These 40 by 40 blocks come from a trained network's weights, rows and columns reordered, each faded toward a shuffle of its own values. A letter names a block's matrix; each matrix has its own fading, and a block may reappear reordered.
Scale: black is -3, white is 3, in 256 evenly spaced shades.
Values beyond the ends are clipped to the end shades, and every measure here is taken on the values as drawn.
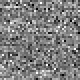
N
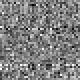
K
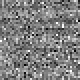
N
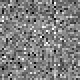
N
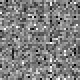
N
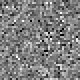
N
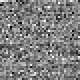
N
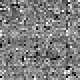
N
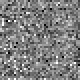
N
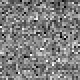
N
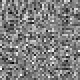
K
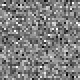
N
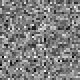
K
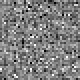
N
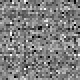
N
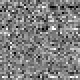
K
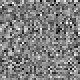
K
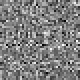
K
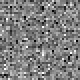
N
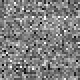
N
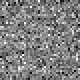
N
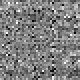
N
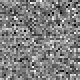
N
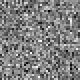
K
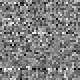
K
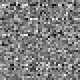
K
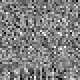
K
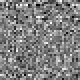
K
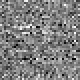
K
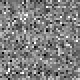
N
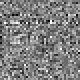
K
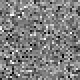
N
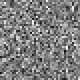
K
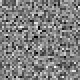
K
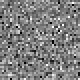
N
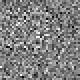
K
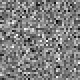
K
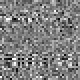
K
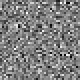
K
